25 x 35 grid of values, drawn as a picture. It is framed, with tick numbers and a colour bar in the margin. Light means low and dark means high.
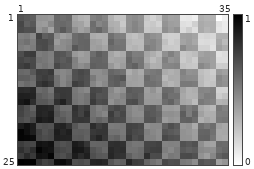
The ninth with the highest average is the bottom left. The top right is the ninth with the lowest average. Neither half mirrors the other. The values follow a bell shape. There are no lone odd cells. The field climbs toward the bottom left. A checkerboard runs through the table.
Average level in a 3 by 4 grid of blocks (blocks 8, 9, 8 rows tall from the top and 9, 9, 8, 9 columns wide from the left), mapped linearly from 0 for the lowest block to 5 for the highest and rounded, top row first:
3 2 1 0 | 4 3 2 1 | 5 4 3 2
